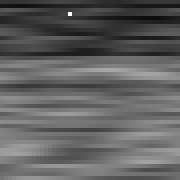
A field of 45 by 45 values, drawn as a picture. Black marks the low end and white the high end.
Seam: horizontal, 30% of the way down, the bottom part higher. Lone odd cells: 1, higher than its neighbours. Grain: streaks across.
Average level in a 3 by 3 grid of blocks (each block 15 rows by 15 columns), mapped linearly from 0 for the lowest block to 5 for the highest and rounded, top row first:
000 | 444 | 545
